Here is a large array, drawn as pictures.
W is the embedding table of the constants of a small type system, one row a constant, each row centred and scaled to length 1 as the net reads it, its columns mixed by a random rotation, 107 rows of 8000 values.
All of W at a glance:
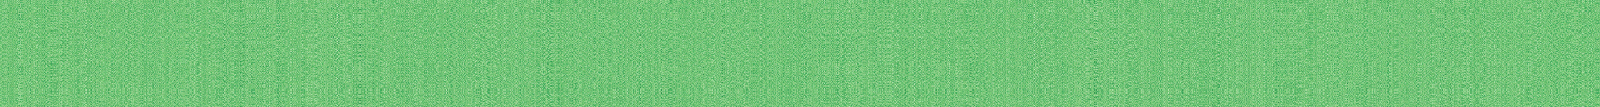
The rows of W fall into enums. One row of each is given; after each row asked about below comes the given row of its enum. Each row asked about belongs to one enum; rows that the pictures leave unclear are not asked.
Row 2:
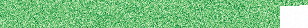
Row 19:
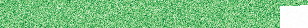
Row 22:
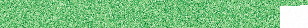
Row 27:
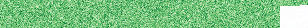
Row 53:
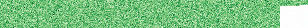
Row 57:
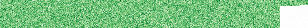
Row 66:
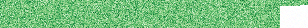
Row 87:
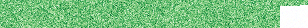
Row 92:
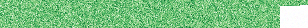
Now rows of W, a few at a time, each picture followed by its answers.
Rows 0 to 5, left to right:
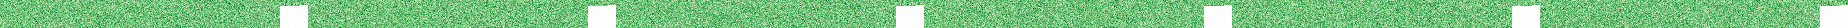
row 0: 2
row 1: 53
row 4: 22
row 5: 57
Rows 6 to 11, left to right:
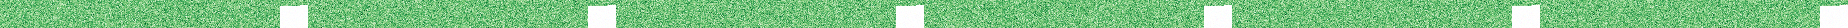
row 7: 53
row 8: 66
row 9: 87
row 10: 53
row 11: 53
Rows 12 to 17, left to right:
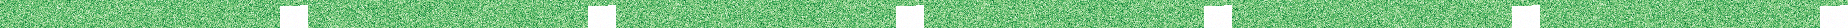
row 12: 19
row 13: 87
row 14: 22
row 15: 22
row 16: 57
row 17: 22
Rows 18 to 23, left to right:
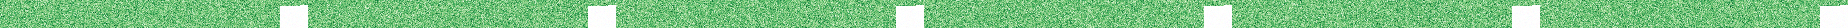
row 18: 66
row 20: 92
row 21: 57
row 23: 92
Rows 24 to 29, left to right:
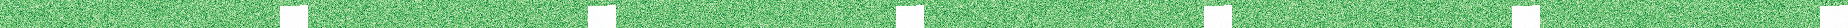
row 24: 27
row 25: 53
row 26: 66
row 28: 22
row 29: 2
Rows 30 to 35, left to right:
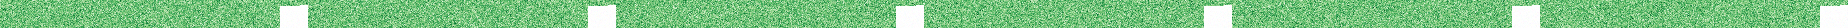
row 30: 57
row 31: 57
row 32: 19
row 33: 53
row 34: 27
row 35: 87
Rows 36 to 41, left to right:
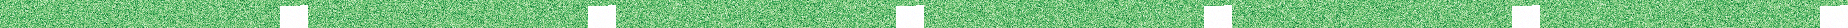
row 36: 66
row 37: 66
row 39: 92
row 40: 27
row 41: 22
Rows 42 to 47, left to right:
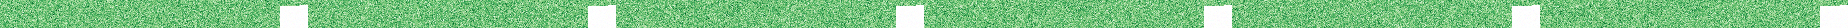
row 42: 53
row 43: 22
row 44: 87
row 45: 27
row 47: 27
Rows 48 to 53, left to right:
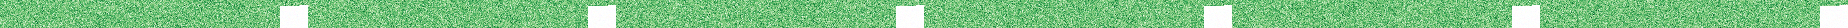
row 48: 2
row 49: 92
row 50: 22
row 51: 92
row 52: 87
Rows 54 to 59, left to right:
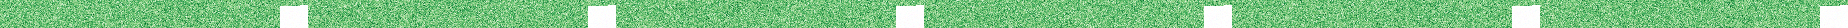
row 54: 22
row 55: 27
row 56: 87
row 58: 22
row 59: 92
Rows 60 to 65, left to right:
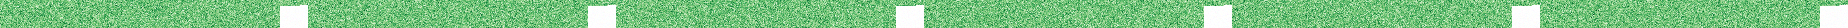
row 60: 27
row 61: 53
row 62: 92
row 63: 57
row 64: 57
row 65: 53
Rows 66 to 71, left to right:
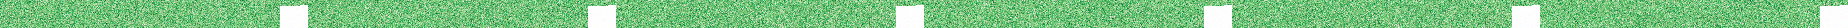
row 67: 19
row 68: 57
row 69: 22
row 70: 57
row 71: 2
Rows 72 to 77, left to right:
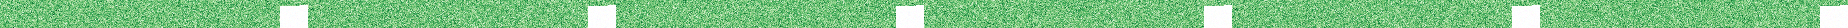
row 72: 53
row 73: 57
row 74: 19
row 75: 27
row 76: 57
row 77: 92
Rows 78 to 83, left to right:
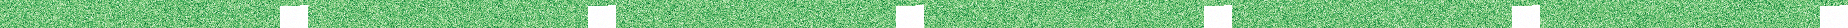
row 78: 22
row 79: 92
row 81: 27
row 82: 57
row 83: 2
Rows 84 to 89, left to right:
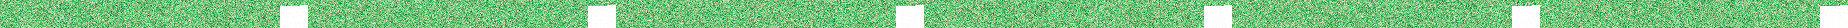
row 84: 87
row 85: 53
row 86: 53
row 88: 2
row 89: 92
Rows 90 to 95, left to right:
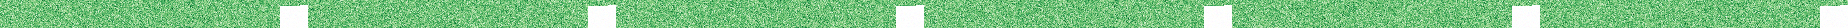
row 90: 92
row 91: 57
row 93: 92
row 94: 87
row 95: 22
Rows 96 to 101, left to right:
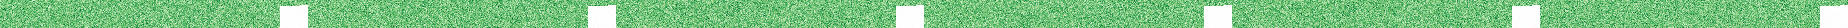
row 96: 57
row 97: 92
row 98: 87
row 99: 2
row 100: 87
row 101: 66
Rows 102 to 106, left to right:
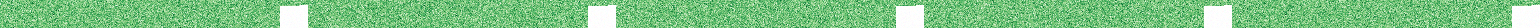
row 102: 53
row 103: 87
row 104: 92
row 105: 22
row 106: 53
